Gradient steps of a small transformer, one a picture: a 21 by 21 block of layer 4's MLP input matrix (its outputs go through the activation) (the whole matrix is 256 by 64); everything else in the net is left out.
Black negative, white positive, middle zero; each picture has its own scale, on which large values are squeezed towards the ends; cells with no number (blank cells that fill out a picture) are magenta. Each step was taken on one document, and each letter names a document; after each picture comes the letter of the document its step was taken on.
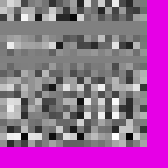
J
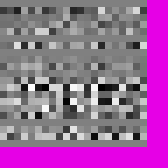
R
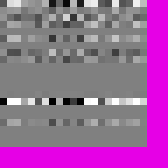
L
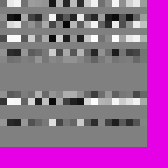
L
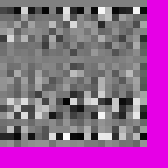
R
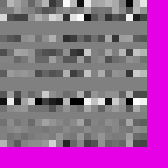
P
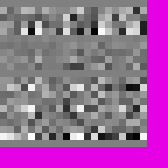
R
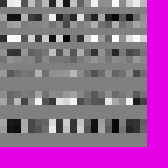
L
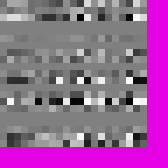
P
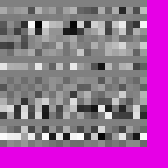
R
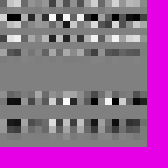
L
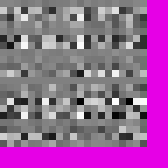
J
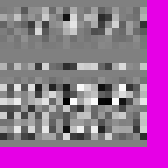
R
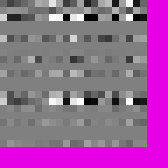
P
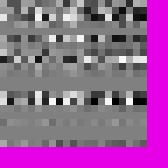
L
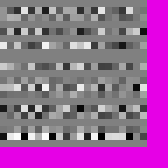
R
